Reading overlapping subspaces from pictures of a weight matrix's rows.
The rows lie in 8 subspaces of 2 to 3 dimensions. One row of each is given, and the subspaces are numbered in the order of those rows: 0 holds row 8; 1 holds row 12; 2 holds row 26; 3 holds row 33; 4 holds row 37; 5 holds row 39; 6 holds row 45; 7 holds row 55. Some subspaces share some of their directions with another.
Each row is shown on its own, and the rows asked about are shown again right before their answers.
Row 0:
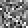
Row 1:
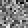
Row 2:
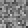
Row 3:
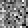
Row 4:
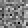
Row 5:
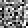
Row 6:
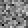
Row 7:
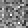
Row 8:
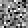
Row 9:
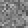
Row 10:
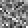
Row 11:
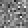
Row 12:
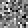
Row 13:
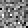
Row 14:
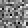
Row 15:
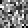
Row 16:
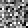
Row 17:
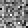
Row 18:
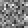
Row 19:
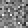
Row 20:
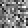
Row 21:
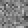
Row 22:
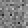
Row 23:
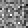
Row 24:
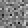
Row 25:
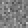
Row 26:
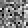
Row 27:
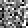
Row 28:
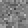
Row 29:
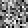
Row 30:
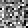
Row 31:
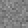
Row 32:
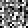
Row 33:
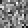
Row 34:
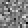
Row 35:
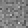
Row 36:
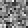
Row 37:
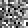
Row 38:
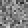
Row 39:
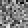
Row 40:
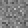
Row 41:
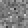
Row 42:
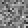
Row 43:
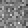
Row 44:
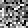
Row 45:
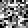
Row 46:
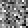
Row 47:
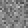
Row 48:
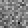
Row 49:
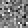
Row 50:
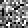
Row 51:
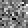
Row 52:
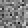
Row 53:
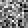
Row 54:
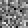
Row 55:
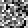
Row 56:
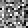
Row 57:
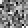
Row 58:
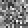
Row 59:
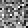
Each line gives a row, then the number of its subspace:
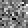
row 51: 7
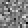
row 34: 1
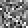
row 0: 7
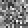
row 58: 0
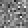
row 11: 0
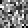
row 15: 3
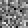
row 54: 4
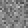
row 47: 5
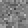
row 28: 6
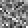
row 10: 7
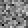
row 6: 7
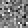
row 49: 1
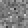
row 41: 6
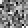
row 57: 3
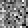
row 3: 0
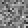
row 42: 1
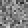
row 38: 5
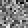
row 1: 5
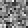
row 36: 6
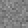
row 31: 0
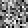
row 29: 0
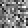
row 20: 0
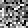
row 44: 3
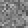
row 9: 7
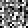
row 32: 4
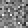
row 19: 1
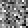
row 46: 0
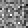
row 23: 2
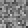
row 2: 6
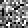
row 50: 3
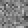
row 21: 7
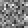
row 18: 7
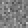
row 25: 1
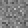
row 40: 4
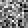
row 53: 2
